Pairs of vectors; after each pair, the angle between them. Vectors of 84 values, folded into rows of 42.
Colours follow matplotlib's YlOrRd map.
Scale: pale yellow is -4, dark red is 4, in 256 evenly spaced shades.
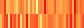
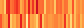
nearly opposite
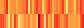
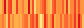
partly opposed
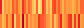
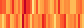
partly aligned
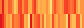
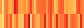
nearly opposite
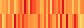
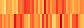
partly aligned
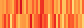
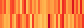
nearly opposite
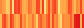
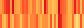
nearly opposite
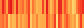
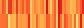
nearly parallel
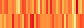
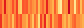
orthogonal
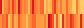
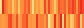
nearly opposite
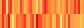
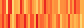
nearly parallel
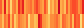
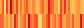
nearly opposite
